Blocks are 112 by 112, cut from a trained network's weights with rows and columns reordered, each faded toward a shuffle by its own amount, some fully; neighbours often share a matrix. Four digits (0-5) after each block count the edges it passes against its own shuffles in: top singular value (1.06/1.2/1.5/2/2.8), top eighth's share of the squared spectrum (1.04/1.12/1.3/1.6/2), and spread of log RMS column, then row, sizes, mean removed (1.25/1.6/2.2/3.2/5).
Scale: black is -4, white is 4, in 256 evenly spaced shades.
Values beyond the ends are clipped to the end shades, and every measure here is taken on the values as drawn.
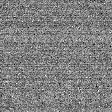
3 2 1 0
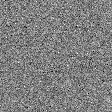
0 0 0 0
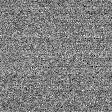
2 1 0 0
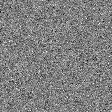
0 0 0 0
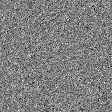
0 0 0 0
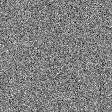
0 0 0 0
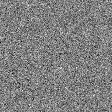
2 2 1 0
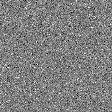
2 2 0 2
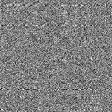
4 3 1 2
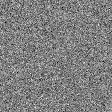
2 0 0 0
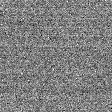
2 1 0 0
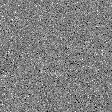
2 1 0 1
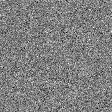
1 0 0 0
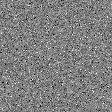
1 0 0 0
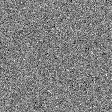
1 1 0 0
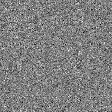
2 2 0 2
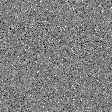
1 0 0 0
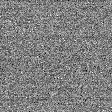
2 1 0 0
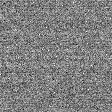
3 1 0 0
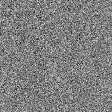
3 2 1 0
